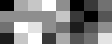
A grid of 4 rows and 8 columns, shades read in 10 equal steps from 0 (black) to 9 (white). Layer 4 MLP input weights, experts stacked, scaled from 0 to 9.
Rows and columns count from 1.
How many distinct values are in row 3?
6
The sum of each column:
10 27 29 21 22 6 9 20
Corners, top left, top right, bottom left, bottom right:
0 4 1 8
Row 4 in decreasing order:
9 8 7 6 4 3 2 1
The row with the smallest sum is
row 2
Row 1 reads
0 6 7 9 5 0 2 4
